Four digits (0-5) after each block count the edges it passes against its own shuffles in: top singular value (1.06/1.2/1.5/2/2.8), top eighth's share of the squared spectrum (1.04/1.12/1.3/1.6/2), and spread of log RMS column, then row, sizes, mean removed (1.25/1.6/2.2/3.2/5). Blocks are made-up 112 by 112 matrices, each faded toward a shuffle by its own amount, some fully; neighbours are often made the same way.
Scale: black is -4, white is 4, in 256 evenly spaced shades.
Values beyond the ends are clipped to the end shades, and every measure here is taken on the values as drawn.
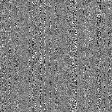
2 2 4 0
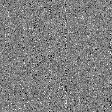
1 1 3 0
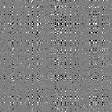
5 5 4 3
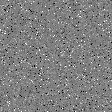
0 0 0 0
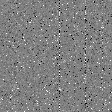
3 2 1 0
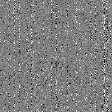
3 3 3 0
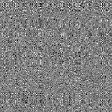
5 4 3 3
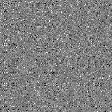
4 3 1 2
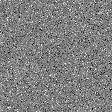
1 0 0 0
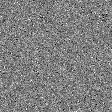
0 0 0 0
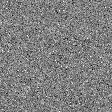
0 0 0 0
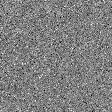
0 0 0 0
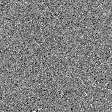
0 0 0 0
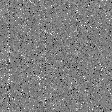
2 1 2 0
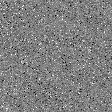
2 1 0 0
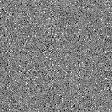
4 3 2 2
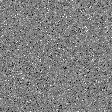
1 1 0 0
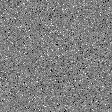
1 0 0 0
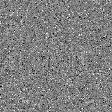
3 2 1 0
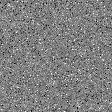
1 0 0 0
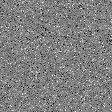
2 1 0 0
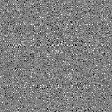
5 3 2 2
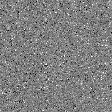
3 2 1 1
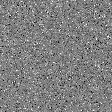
0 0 0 0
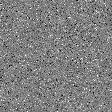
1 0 0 0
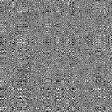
5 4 3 3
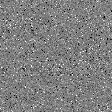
3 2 1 1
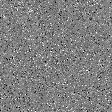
2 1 0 0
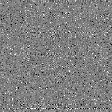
4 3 1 2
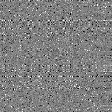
4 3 2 3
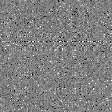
4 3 1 2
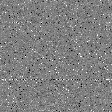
3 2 0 1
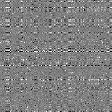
5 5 3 4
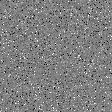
0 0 0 0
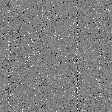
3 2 2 0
